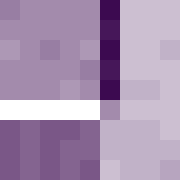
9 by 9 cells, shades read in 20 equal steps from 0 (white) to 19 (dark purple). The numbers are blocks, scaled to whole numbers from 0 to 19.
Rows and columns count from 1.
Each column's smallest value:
0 0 0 0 0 5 5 5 5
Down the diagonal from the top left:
10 9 10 9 9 9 6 6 7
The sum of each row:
80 78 79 79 80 24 86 86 87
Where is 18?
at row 2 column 6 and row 4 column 6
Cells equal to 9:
20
